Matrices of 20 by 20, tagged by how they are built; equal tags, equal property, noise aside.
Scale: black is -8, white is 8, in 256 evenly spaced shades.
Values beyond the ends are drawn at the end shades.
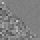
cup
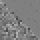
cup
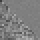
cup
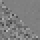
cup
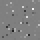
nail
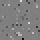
nail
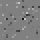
nail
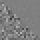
cup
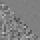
cup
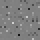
nail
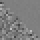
cup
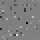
nail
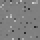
nail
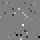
nail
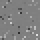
nail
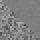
cup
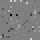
nail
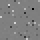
nail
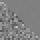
cup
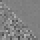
cup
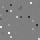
nail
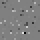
nail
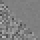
cup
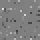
nail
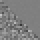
cup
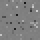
nail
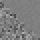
cup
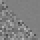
cup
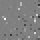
nail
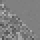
cup
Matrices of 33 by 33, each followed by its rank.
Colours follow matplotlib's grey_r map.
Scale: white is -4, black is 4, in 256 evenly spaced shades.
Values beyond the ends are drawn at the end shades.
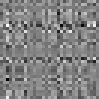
three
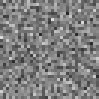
full rank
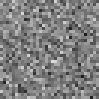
full rank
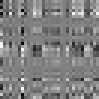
two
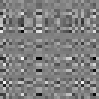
two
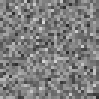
full rank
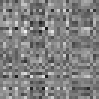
three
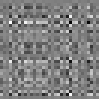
two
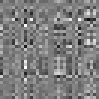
three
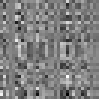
three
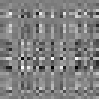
two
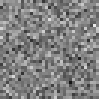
full rank
